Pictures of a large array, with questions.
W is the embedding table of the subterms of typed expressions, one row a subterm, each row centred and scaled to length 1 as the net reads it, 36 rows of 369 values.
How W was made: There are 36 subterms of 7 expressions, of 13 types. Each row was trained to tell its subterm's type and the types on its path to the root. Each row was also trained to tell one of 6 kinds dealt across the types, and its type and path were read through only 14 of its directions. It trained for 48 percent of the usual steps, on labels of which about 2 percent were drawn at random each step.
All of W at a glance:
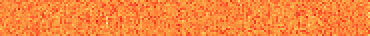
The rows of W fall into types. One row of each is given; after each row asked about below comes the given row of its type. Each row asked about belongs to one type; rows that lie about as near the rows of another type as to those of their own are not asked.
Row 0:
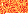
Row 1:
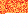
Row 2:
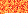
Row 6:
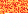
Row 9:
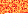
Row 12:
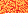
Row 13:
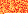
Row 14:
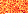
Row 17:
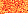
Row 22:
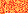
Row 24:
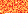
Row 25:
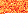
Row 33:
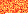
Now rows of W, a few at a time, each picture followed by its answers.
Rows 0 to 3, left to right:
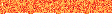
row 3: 22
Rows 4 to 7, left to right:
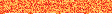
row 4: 12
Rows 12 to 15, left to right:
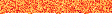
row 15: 12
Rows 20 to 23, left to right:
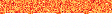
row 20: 22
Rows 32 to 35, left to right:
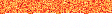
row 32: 12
